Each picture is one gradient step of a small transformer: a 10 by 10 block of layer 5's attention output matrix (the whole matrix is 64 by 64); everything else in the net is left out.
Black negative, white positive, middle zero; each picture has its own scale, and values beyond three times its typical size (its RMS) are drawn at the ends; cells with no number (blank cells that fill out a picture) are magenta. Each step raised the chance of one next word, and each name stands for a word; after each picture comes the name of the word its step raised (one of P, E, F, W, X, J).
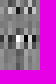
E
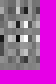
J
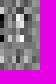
J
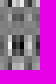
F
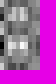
F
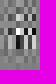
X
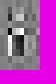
X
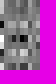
E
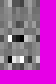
J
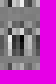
F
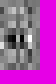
E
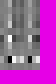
J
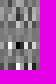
F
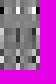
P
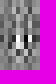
E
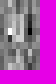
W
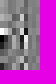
X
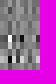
J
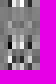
E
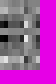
J
